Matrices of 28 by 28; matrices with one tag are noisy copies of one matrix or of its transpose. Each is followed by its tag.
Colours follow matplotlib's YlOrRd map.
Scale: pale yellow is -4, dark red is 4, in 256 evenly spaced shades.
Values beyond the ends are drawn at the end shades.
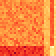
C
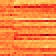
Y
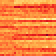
Y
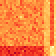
C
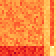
C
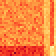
C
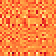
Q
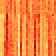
Y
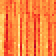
Y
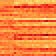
Y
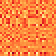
Q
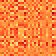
Q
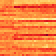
Y
